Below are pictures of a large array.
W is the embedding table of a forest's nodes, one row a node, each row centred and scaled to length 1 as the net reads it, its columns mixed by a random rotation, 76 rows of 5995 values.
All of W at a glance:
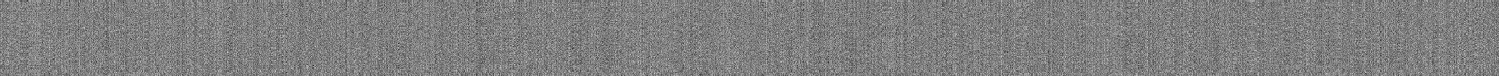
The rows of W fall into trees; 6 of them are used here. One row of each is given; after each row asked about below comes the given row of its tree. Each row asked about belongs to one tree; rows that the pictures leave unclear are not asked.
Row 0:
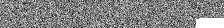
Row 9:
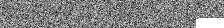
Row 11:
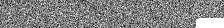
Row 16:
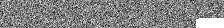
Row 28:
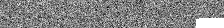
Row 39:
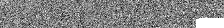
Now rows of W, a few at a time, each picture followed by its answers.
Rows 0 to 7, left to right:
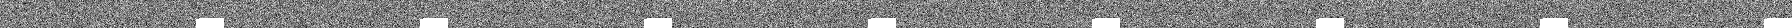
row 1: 0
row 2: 9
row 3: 28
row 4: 9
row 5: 9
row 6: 28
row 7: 39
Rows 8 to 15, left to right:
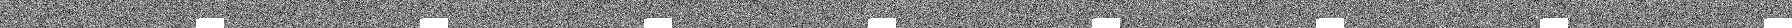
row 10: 9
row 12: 39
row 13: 28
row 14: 16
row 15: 28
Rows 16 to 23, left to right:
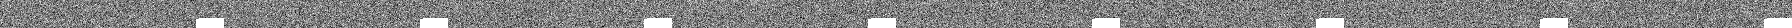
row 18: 39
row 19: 28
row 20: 9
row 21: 0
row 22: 9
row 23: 39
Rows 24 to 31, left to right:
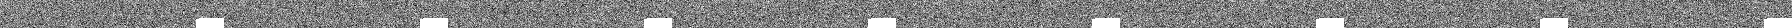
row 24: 39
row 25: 0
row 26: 9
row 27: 28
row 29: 9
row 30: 16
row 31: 0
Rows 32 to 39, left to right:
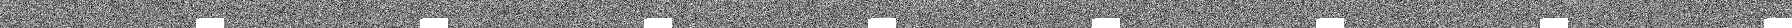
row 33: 9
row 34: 9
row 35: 28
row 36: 28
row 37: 0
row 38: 16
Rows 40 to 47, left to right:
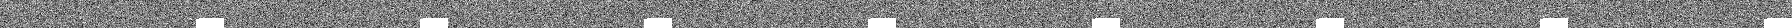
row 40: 0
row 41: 39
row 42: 28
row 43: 11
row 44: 0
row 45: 39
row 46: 11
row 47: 0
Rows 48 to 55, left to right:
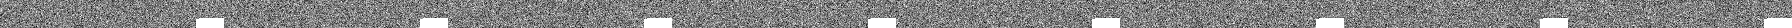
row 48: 0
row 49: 11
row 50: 39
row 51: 16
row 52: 16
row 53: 0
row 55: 0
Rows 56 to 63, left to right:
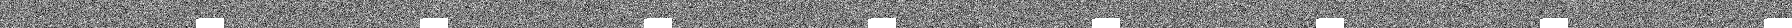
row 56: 16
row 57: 9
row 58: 39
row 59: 39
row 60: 0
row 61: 16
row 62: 16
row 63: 39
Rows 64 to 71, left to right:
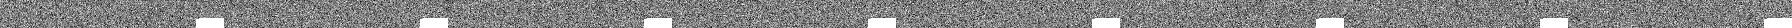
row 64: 0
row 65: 11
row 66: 9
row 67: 11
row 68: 11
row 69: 28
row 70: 0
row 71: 0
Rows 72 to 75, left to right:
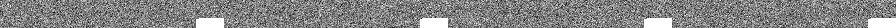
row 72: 16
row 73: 9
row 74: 9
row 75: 9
